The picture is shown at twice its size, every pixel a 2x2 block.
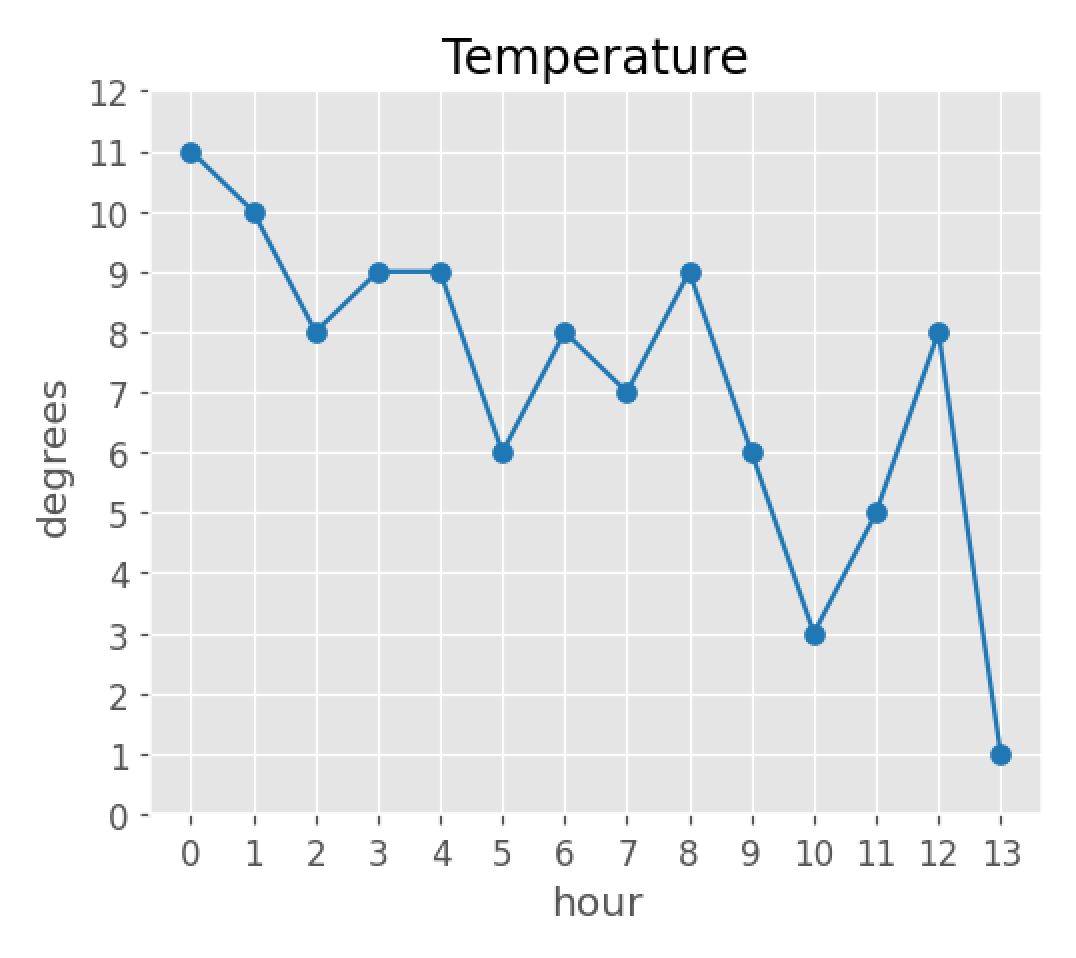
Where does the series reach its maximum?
0
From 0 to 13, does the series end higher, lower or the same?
lower
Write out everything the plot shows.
Title: Temperature
x-axis: hour, ticks 0 1 2 3 4 5 6 7 8 9 10 11 12 13
y-axis: degrees, ticks 0 1 2 3 4 5 6 7 8 9 10 11 12
Values:
11 10 8 9 9 6 8 7 9 6 3 5 8 1
